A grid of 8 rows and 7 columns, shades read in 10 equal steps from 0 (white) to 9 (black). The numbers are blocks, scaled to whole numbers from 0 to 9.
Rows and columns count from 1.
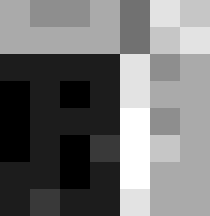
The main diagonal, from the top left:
3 3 8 8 0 2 3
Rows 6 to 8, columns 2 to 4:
8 9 7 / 8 9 8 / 7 8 8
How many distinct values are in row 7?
4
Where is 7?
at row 6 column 4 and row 8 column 2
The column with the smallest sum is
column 5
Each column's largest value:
9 8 9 8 5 4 3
